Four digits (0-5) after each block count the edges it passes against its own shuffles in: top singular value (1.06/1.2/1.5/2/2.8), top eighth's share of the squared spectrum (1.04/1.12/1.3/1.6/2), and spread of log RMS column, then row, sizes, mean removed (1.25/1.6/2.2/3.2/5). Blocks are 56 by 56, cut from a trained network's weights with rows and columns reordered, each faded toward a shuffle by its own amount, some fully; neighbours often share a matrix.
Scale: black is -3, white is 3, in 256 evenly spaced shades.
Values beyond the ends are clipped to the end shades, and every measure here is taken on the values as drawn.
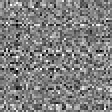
4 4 0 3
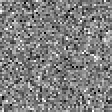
0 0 0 0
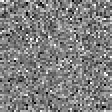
2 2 1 0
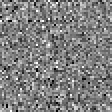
3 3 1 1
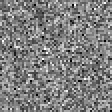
0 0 0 0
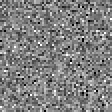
1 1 0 0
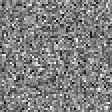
2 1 0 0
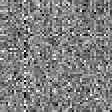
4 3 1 2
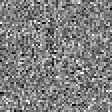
2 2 1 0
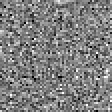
3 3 1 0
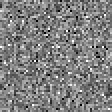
2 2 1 1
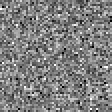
2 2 0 0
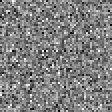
2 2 1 1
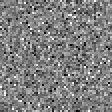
0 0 0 0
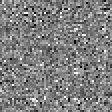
2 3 1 2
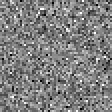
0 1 0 0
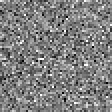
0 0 0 0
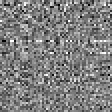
4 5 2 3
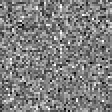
2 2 0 0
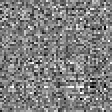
3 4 1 2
